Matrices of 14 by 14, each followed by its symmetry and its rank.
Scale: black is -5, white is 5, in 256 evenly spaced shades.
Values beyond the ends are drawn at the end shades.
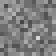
symmetric, full rank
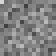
symmetric, full rank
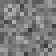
symmetric, full rank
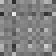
symmetric, rank two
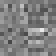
neither, rank three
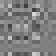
neither, rank two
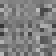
neither, rank three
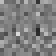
neither, rank three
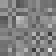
symmetric, rank two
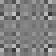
symmetric, rank one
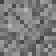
symmetric, full rank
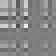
symmetric, rank one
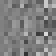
neither, rank two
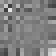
symmetric, rank two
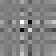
symmetric, rank one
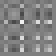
symmetric, rank one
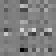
neither, rank two
